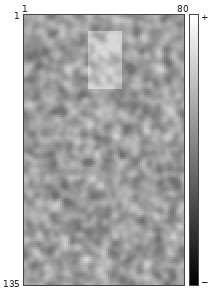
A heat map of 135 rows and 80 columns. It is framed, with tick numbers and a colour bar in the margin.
Mirror symmetry: none. Odd patch: higher, in the top middle. Grain: blotchy. Slope: none. Stripes: none. Ninth with the highest average: top middle.
